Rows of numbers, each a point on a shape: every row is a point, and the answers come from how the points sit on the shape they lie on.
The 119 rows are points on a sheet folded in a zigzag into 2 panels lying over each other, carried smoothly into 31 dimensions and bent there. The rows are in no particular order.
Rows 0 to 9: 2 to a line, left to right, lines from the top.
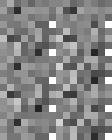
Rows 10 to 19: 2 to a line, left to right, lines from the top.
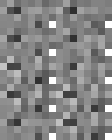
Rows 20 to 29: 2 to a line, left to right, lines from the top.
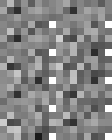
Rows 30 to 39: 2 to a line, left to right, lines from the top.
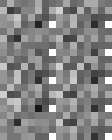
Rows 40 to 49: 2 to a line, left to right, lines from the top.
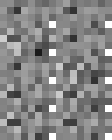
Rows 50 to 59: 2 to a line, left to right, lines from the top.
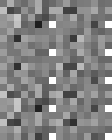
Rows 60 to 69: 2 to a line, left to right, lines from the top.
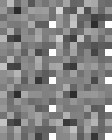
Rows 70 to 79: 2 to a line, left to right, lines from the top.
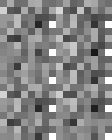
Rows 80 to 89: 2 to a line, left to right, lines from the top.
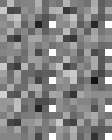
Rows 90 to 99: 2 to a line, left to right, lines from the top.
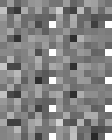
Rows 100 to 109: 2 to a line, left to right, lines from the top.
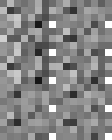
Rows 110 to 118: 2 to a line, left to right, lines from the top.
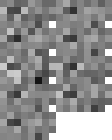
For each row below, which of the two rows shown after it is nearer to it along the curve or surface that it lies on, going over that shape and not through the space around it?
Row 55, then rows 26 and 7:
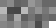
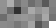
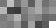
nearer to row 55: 26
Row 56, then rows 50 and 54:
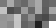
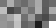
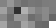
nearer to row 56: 50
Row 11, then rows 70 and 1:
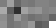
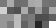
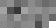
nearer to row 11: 70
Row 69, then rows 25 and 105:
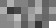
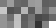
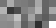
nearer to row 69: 105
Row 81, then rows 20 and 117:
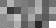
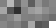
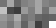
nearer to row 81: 117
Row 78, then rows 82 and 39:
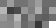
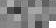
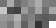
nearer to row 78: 82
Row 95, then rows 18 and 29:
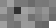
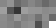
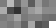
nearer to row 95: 29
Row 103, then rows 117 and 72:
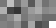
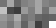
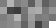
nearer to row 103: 117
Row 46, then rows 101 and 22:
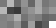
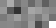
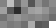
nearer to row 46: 22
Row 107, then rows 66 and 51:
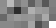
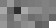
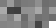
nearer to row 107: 51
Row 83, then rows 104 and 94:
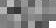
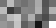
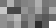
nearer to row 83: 94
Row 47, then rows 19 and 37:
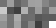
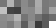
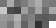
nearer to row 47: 37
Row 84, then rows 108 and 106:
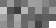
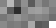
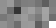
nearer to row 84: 108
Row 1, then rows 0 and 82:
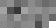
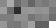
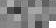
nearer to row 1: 82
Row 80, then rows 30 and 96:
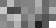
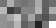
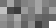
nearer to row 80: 96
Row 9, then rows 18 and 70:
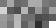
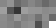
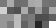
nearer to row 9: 70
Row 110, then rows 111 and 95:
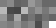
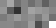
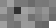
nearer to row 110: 111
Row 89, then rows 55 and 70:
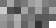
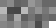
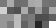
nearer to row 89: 70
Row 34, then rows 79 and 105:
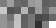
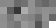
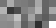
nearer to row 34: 105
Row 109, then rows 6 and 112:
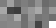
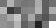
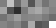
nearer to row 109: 6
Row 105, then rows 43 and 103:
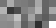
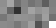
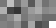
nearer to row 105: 43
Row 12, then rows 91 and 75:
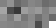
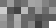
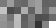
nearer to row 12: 75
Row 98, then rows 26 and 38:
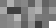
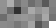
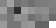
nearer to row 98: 26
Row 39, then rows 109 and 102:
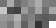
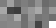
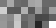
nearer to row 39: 102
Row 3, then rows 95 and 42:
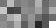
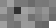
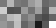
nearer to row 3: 42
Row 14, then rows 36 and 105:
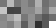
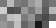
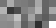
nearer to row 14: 36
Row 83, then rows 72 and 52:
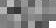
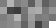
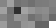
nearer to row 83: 52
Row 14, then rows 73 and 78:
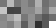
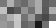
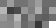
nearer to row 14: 73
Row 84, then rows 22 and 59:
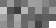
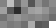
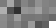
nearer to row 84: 59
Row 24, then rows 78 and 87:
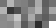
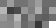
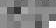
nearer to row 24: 78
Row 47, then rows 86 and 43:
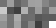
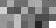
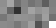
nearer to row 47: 86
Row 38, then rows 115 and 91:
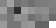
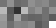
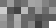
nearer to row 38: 115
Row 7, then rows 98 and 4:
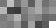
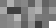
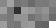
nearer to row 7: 4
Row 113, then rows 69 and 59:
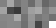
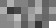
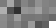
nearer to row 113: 69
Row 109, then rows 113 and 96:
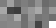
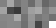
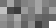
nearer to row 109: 113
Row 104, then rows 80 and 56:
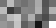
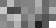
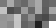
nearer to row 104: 56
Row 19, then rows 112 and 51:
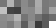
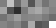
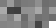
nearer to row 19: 112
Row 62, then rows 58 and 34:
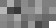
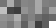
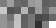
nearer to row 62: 58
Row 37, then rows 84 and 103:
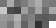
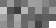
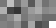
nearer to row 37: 84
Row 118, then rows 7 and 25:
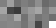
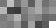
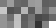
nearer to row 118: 25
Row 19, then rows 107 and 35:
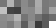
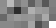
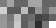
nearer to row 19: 35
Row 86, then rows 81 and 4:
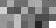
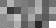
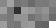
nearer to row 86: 81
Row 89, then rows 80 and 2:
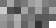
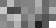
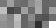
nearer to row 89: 80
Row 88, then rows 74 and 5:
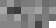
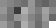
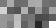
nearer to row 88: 74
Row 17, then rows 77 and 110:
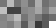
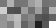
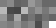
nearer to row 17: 77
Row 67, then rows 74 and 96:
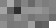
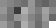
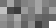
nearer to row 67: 96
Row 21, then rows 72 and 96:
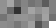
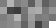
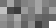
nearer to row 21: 72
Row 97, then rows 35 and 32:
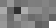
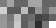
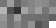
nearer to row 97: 32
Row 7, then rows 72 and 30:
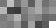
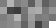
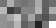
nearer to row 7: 30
